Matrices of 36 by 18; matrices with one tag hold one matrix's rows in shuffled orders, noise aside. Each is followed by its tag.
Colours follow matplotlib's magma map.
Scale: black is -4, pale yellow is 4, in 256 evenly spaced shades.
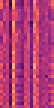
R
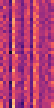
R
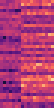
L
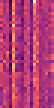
R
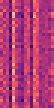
R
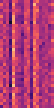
R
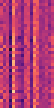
R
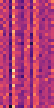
R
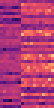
L
